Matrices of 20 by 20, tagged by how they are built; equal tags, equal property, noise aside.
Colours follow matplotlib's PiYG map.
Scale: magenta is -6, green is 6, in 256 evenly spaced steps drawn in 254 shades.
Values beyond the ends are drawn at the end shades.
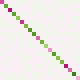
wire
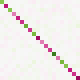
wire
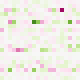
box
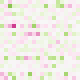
box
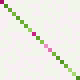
wire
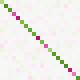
wire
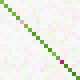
wire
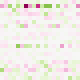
box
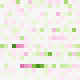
box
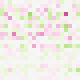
box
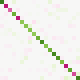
wire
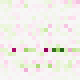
box
